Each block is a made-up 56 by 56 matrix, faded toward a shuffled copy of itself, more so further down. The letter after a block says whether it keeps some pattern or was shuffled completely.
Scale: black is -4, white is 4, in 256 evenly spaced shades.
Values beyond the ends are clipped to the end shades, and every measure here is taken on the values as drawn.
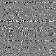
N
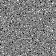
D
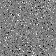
D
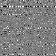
N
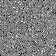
D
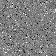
D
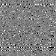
N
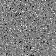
D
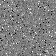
D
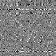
N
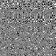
N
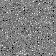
D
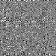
N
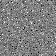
D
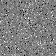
D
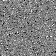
D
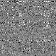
N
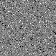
D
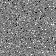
D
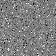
D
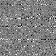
N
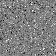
D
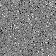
D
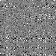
N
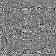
N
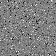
D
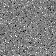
D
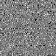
N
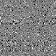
N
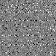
N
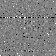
N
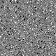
D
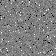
D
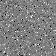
D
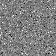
D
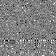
N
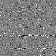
N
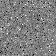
D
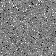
D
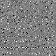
N
